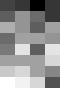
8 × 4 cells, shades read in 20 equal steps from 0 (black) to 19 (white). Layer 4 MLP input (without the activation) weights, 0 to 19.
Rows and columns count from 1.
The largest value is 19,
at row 8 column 1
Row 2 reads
7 11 8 4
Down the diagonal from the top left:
5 11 7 11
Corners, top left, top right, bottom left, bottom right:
5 4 19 6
